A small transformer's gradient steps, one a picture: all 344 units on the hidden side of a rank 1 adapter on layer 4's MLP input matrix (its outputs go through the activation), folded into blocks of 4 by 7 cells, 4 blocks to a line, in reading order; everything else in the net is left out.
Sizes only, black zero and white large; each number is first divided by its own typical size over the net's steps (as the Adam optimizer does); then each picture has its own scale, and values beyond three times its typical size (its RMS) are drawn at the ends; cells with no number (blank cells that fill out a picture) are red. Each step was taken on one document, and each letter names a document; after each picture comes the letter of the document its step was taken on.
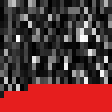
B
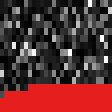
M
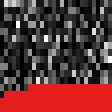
B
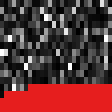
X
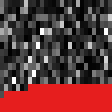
X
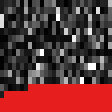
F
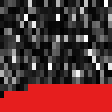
B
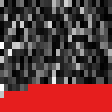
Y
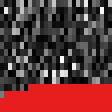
Y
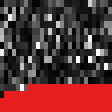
X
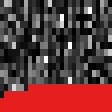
X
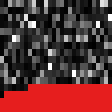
B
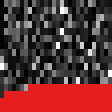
B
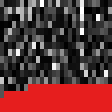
Y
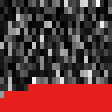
Y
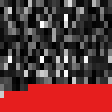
Y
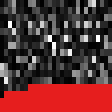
B
